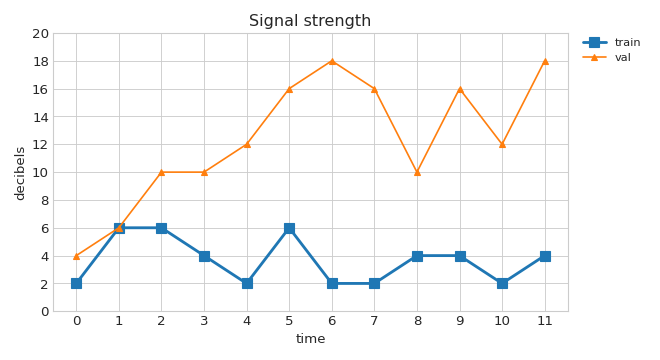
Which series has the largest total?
val
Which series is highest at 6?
val
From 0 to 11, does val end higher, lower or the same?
higher
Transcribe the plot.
Title: Signal strength
x-axis: time, ticks 0 1 2 3 4 5 6 7 8 9 10 11
y-axis: decibels, ticks 0 2 4 6 8 10 12 14 16 18 20
Legend: train, val
Values:
train: 2 6 6 4 2 6 2 2 4 4 2 4
val: 4 6 10 10 12 16 18 16 10 16 12 18
